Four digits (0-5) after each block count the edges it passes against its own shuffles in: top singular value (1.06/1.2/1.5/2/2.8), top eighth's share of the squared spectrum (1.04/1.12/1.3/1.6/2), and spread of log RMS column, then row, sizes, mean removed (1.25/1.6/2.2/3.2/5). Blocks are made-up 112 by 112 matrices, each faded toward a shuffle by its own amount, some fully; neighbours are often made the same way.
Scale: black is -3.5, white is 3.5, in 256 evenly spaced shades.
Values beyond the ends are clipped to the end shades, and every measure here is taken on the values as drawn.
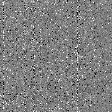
2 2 3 0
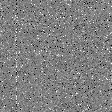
2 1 1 0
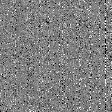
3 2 3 0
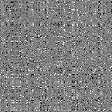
5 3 2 3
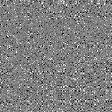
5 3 2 2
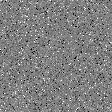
2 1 0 0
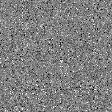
1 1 2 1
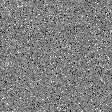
0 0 0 0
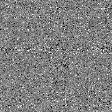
1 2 2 2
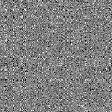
5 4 3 2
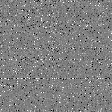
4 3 1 2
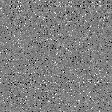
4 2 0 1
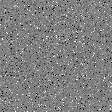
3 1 0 0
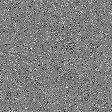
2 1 0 0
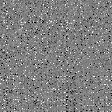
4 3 1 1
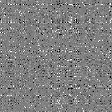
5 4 2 3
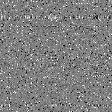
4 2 1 2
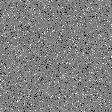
0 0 0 0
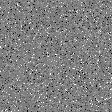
1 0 0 0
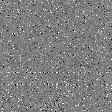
3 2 1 1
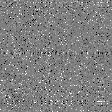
4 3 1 2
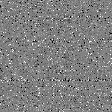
3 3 1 2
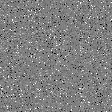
3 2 1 1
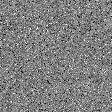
0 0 0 0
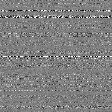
3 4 0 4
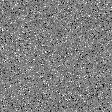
0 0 0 0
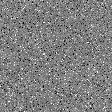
0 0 0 0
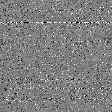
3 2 0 2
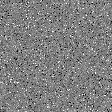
0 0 0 0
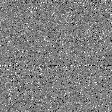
1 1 0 2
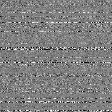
3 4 0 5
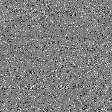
1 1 0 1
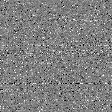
2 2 0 2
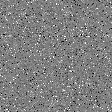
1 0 0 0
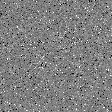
1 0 0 0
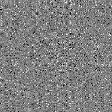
4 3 2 2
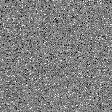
3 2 0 1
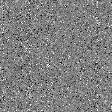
1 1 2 0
